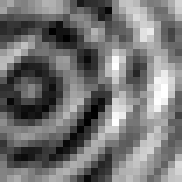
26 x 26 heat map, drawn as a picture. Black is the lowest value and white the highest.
Concentric rings centre on the middle left. The ninth with the highest average is the middle right. The right part is higher, past a seam about 60% of the way across.
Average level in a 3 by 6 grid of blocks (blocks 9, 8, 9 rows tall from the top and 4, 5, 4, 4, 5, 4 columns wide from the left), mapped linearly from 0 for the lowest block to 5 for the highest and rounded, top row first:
221243 | 002235 | 221243
